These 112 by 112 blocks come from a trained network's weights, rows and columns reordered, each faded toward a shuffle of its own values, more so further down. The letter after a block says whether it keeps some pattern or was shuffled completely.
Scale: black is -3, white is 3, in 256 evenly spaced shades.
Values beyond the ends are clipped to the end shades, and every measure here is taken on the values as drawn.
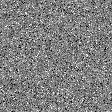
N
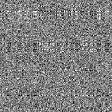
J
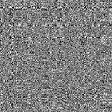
J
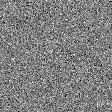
N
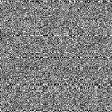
J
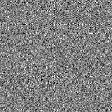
J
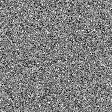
N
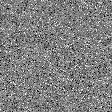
N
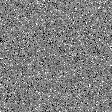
N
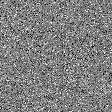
N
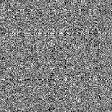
J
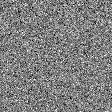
N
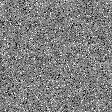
N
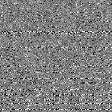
J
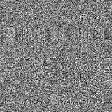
J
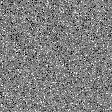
N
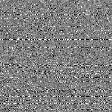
J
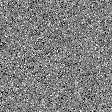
N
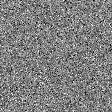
N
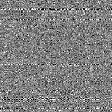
J
